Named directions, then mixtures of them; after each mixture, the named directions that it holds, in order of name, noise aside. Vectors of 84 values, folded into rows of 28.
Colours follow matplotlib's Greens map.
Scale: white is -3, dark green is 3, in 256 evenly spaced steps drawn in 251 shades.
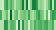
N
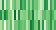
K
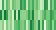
K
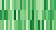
K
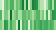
N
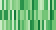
K, N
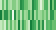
K, N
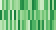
K, N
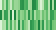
K, N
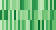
K, N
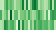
N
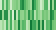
K, N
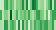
N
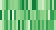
K, N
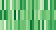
K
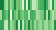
N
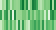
K, N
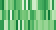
N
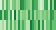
K, N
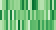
K, N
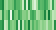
N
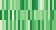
K, N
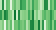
K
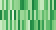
K, N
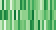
K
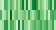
N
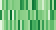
K, N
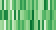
K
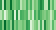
K
